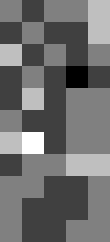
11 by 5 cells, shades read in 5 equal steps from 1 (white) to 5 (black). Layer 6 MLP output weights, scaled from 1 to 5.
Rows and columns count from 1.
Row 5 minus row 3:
2 -2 1 -1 0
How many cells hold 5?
1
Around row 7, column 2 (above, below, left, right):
4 3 2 4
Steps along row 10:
up same same down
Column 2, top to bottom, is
4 3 4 3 2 4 1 3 3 4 4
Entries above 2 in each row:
4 4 4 5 4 5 3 3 5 5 5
